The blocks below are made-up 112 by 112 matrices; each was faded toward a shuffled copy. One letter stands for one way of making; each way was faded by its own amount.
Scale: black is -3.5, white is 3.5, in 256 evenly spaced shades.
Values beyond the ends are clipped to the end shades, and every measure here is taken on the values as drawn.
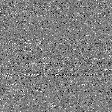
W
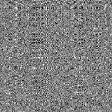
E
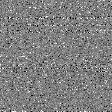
W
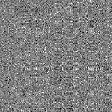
E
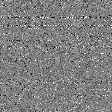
W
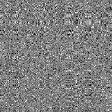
E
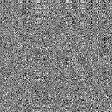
E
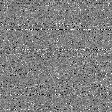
W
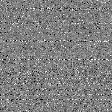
W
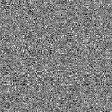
E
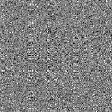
E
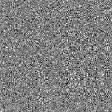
E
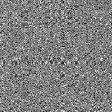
E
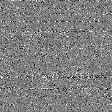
W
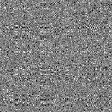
E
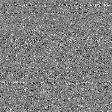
W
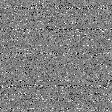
W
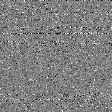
W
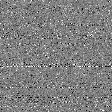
W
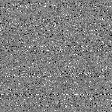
W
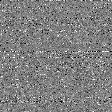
W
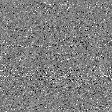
W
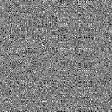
E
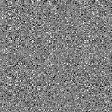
E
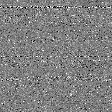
W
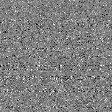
W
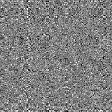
E
